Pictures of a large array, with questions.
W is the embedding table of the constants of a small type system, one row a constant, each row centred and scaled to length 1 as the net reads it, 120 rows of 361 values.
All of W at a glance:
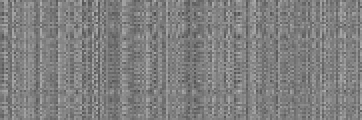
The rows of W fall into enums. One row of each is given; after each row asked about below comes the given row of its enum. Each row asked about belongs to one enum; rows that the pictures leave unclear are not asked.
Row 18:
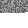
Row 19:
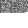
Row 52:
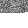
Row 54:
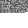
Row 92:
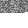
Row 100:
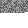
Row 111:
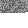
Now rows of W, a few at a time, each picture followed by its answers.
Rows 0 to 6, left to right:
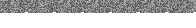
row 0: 92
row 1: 52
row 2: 18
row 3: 18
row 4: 100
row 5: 18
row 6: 111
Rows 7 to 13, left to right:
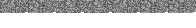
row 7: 18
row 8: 19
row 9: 92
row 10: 92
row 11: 18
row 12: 19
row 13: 19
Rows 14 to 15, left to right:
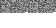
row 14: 19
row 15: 54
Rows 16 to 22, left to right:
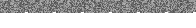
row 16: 92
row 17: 100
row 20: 92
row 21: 18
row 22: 111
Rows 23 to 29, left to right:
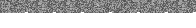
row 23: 54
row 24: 92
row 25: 92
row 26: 52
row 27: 111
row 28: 100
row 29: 92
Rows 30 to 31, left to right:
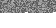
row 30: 18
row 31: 92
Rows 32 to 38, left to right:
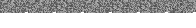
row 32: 18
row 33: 100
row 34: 19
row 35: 18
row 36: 19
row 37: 19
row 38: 111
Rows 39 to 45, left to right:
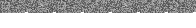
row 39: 54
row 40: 52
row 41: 54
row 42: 100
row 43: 52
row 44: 100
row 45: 19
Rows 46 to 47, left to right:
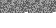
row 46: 100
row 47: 100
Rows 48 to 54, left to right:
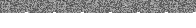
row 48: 54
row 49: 111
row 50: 54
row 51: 18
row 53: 92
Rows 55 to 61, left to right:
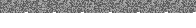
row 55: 100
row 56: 92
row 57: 18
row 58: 54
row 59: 18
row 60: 100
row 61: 18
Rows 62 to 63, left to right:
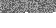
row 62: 111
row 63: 54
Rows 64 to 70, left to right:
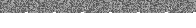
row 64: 18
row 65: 19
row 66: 18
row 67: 111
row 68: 54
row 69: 54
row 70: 111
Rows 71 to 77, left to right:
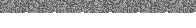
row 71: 18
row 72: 19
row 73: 54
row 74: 92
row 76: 19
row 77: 18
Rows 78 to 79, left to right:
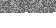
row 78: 92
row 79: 18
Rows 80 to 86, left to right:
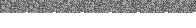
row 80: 19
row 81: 19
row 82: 100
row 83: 54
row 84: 92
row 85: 100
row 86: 100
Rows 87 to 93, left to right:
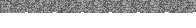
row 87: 54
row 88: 100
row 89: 111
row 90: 92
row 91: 92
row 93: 111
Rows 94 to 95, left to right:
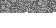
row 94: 19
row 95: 92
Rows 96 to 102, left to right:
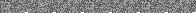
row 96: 54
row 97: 52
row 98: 100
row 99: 54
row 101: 54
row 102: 100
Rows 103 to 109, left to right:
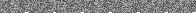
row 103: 92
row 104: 111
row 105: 54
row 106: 92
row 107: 52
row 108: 100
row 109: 100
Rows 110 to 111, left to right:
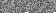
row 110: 18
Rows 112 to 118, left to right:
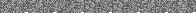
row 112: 100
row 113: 18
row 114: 111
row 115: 19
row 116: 19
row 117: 18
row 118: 92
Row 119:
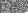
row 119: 19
